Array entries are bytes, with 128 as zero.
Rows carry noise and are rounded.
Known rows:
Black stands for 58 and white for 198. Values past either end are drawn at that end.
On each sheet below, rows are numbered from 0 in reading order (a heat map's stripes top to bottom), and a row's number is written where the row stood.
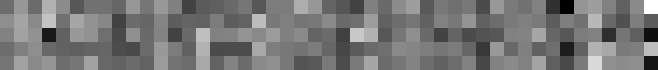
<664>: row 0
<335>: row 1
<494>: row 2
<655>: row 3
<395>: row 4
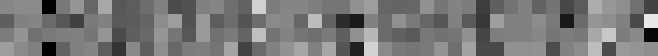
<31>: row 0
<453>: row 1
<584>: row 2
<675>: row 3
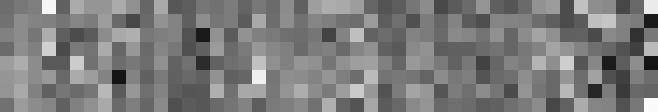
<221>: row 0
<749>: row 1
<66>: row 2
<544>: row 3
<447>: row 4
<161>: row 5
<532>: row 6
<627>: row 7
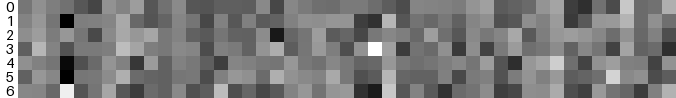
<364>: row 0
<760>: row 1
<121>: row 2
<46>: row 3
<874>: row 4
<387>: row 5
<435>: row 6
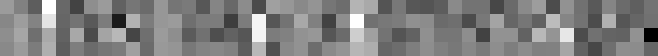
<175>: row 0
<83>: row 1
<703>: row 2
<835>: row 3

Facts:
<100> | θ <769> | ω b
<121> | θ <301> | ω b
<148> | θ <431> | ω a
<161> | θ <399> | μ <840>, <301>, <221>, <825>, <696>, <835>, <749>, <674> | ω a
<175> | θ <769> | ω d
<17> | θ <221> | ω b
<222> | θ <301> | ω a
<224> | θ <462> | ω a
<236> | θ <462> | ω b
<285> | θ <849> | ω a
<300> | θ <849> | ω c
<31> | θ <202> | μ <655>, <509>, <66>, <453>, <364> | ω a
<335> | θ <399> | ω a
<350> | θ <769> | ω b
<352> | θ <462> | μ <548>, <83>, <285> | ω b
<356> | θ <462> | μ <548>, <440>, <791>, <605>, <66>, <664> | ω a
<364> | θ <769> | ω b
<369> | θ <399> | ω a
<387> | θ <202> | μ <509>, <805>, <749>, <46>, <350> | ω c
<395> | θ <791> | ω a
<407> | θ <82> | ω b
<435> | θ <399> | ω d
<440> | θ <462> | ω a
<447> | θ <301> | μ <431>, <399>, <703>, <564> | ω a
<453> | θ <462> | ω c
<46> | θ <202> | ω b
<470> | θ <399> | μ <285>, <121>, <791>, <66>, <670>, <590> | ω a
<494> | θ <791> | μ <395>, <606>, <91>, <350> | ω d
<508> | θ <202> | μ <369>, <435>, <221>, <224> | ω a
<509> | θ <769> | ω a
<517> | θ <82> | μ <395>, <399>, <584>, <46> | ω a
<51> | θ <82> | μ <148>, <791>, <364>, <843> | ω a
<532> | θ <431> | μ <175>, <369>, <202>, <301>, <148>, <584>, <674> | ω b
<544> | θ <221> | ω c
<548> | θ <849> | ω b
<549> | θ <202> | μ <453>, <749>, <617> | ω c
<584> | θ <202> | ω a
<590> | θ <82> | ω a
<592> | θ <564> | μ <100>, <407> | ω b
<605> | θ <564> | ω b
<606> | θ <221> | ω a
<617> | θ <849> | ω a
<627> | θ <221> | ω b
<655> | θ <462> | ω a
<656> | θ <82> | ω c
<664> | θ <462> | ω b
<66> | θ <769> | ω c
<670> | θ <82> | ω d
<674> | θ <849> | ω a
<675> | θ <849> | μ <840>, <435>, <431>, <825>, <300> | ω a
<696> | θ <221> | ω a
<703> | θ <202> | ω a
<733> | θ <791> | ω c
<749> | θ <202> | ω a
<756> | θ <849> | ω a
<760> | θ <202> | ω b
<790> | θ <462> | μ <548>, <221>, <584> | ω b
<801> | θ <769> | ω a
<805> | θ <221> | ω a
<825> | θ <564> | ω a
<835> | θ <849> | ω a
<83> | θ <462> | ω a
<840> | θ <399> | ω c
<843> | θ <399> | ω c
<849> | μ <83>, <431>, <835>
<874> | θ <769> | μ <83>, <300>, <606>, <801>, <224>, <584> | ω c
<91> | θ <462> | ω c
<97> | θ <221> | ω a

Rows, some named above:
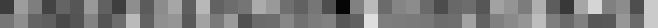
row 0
<91>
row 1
<300>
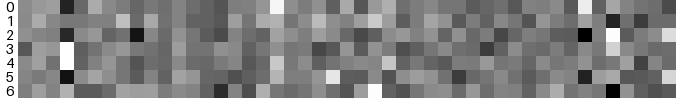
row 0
<517>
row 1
<532>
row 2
<356>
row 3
<805>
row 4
<369>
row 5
<462>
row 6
<100>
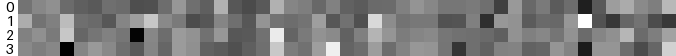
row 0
<655>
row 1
<670>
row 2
<224>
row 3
<462>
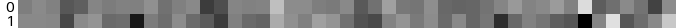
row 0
<656>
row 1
<356>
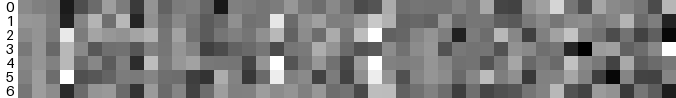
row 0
<874>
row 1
<508>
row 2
<301>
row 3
<664>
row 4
<83>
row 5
<843>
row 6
<494>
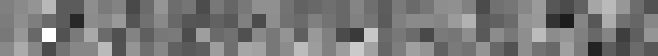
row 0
<509>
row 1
<364>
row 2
<840>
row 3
<532>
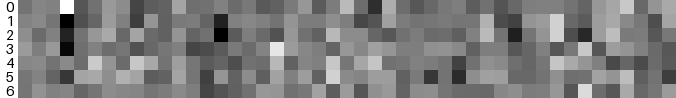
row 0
<696>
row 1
<874>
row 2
<769>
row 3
<51>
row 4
<431>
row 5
<202>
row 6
<407>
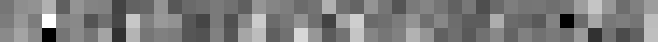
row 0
<97>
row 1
<440>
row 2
<352>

